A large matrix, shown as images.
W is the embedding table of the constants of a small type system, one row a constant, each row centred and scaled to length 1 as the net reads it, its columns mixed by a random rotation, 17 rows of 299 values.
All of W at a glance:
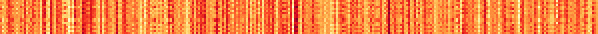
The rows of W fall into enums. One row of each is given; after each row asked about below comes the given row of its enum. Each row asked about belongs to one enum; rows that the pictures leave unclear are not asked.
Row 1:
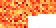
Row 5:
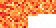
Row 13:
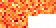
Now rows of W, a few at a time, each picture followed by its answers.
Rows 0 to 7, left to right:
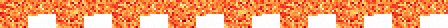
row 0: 5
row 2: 5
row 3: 13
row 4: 1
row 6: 1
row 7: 5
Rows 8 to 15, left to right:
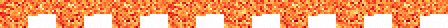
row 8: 5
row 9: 13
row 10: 13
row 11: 5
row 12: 1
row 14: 1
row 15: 13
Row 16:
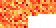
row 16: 1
